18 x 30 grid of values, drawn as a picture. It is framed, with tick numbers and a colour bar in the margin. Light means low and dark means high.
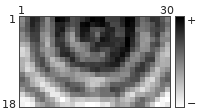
Slope: up to the top. Rings: centred on the top middle. Lone odd cells: none.
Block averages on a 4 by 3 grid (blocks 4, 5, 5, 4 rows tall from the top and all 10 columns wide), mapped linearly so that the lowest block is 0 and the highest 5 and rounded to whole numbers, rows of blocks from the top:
4 5 4 / 2 4 3 / 1 3 2 / 0 1 0
